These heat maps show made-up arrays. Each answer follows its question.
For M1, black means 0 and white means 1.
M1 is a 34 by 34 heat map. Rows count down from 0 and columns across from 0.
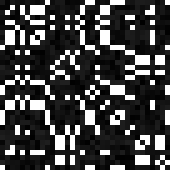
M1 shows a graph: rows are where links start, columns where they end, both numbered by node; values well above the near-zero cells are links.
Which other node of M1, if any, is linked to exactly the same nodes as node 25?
node 5
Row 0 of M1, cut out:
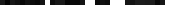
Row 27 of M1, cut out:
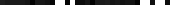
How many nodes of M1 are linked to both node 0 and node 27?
0
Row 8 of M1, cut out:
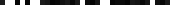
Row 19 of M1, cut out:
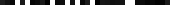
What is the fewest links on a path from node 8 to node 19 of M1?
6
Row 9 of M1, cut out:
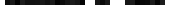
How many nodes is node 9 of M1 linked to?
7
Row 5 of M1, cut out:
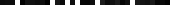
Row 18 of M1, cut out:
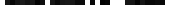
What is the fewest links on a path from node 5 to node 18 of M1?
2
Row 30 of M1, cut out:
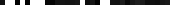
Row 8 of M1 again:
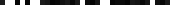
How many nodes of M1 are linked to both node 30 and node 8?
8
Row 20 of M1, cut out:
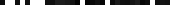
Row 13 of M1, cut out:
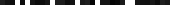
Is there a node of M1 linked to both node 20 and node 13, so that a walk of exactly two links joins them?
no
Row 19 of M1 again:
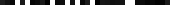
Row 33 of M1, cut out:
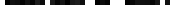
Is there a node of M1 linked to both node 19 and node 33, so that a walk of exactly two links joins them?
yes
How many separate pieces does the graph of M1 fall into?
1
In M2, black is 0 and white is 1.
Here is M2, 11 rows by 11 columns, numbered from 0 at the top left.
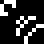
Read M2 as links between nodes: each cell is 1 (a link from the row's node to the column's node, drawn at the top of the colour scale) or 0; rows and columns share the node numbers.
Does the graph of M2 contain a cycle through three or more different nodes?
yes
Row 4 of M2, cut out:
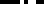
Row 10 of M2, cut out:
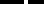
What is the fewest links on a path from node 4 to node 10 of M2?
3
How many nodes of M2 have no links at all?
0
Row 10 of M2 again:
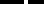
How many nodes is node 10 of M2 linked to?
1
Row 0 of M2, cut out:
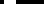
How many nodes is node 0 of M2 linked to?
3
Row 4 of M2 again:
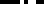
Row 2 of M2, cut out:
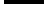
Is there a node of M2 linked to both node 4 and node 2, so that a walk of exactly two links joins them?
no
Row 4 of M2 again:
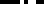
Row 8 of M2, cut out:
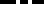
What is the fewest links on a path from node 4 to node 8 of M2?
1
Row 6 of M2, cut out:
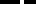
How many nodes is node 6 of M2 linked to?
3
